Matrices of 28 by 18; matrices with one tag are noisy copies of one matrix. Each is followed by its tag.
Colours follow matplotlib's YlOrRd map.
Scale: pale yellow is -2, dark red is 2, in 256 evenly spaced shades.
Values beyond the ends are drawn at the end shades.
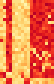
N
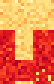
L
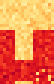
L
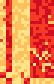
N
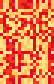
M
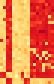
N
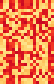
M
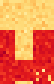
L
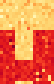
L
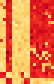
N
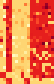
N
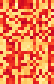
M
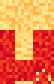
L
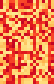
M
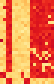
N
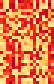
M
